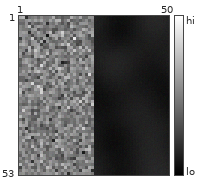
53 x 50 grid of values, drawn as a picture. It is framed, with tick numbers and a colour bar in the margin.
The table splits into one row of 2 panels. Panel 1,1: middling, fine-grained, strong in contrast. Panel 1,2: very low, smooth, faint in contrast.
